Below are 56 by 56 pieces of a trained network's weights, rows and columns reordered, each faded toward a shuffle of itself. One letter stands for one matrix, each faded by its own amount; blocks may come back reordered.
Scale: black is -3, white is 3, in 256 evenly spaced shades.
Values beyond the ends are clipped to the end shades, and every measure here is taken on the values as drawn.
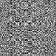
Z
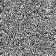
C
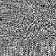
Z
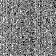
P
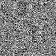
C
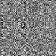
Z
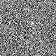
C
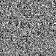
C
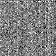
P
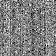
P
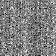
P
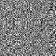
Z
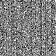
P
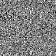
C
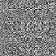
Z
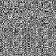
Z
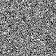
C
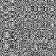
Z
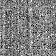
P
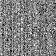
P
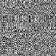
Z
